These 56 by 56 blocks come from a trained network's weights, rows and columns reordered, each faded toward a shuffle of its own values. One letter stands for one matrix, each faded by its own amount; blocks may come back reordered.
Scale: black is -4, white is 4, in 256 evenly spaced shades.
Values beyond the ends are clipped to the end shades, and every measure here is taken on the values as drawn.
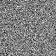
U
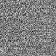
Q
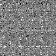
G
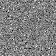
U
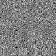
Q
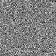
Q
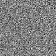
Q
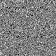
U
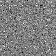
U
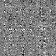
G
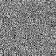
Q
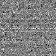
G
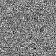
Q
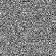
Q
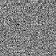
Q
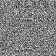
Q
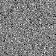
U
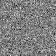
U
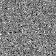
U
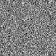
Q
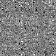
G
